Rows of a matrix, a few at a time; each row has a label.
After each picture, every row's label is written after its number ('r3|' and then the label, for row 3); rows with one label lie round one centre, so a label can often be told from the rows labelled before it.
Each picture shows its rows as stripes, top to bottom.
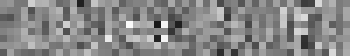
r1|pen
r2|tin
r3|tin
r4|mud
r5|tin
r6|mud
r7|pen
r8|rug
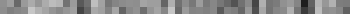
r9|pen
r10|pen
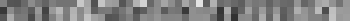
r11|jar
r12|rug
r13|rug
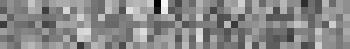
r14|mud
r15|mud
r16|jar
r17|rug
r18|jar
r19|jar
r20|pen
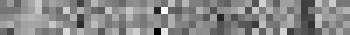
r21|pen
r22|mud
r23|pen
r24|pen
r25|mud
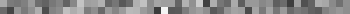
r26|jar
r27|mud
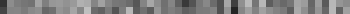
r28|rug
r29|rug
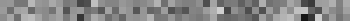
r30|pen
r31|tin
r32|pen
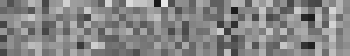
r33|mud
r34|rug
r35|pen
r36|rug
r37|tin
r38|rug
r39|pen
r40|rug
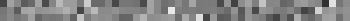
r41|rug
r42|pen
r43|jar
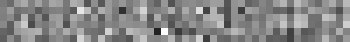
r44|tin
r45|jar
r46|tin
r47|tin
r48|mud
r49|jar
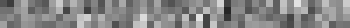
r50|tin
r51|tin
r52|jar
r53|jar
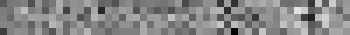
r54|rug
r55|tin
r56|pen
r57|tin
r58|rug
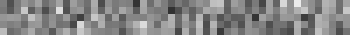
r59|tin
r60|tin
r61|pen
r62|jar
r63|jar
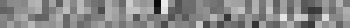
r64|mud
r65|mud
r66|tin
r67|pen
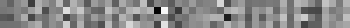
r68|tin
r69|mud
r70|tin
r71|mud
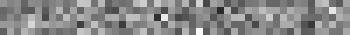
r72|jar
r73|rug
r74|mud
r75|pen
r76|jar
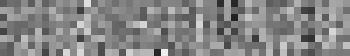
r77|rug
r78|pen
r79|rug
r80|jar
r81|rug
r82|pen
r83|tin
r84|mud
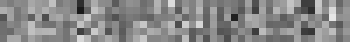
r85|pen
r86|pen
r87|rug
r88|jar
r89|pen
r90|jar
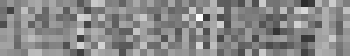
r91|pen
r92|tin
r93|jar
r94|tin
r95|jar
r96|pen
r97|jar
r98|pen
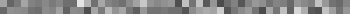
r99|jar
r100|tin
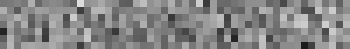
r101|jar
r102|pen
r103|tin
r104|tin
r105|rug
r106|rug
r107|pen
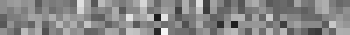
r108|jar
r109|jar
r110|mud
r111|rug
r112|mud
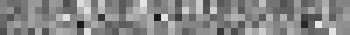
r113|jar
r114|jar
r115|mud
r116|pen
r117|rug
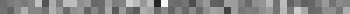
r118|mud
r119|tin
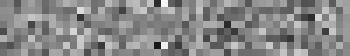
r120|mud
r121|jar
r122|pen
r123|tin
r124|rug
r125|jar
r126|mud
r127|tin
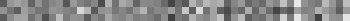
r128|tin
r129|jar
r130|tin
